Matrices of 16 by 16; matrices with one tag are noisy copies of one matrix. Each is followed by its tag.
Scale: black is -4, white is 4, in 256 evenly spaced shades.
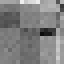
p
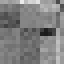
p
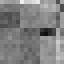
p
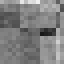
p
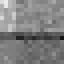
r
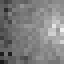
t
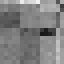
p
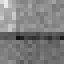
r
